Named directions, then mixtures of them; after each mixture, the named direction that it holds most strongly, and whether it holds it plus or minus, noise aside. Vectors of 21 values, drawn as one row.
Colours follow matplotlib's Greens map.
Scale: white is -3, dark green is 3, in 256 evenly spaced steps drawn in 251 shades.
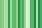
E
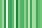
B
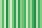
B, minus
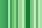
E, minus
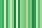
B, minus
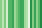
E, plus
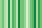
E, plus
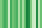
E, minus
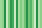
B, plus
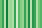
B, minus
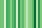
E, plus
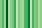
B, minus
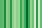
E, minus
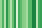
B, minus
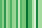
E, minus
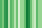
E, minus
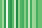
B, plus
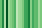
B, minus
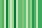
B, minus
